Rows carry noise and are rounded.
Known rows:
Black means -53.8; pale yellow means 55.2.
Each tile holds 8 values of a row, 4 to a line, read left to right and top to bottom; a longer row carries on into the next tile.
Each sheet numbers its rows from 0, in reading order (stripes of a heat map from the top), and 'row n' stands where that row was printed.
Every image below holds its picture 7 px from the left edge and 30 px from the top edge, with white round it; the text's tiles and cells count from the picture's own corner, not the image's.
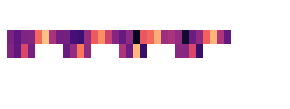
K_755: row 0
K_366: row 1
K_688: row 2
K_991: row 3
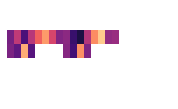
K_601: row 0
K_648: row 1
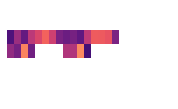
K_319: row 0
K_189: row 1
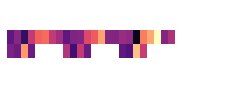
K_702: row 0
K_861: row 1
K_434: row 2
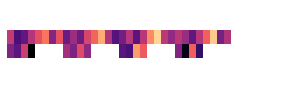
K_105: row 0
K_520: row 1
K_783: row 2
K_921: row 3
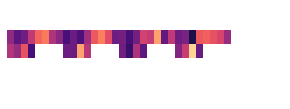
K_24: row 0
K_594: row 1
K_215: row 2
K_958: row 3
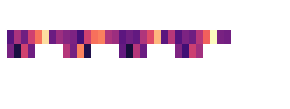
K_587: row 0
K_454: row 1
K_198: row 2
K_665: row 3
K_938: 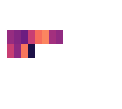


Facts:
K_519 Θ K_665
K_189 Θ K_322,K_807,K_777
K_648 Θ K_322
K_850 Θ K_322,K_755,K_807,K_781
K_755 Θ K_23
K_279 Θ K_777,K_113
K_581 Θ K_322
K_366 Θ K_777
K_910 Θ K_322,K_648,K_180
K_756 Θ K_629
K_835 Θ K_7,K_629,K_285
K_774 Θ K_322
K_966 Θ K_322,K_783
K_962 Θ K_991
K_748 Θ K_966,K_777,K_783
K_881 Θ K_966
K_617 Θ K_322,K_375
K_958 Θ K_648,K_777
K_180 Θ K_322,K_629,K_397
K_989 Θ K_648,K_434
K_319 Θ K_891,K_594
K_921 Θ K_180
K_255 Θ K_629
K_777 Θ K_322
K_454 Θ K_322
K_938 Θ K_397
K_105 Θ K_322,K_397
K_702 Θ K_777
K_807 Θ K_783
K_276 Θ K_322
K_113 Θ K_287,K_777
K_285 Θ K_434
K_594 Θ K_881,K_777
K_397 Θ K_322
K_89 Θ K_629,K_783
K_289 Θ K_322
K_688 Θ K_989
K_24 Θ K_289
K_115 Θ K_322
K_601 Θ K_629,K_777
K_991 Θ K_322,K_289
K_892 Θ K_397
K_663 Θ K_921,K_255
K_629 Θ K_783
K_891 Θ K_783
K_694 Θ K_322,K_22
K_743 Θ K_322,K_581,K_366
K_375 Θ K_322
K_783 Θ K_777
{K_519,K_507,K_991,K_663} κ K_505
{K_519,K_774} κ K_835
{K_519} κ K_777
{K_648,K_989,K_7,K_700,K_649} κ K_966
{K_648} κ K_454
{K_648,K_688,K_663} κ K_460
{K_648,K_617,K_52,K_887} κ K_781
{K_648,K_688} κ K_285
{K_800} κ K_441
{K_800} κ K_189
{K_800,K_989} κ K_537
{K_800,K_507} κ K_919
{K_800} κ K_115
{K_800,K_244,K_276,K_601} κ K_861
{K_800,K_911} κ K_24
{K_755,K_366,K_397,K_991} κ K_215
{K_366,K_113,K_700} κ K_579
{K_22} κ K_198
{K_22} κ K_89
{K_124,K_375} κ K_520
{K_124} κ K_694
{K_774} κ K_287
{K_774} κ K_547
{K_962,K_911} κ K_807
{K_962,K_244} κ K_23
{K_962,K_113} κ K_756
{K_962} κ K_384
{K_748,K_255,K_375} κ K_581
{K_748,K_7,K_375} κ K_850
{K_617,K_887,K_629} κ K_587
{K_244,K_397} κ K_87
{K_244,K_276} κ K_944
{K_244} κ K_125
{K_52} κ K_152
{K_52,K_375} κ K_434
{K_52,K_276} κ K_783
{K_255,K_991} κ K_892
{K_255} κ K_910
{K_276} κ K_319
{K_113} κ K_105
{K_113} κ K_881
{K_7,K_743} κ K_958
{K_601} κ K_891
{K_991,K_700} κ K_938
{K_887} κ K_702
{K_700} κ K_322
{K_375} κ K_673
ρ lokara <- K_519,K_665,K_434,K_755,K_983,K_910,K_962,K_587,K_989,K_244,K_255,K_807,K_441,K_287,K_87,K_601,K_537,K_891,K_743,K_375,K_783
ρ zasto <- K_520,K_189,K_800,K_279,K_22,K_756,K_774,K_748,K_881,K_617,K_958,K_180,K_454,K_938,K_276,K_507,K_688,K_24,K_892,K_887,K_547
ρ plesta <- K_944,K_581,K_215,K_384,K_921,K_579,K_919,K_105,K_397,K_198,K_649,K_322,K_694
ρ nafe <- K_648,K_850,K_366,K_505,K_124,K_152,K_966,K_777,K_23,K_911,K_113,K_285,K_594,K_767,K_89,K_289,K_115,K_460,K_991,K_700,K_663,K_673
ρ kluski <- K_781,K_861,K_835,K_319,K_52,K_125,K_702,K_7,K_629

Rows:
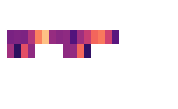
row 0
K_781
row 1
K_850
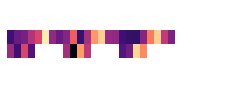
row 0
K_519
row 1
K_629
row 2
K_777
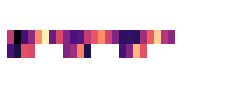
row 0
K_322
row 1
K_743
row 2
K_287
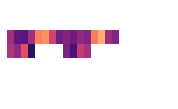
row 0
K_276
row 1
K_23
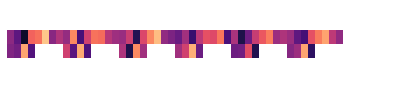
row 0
K_989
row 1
K_756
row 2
K_7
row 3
K_748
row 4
K_694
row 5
K_910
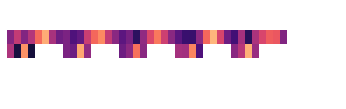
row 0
K_663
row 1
K_966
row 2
K_113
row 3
K_774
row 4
K_279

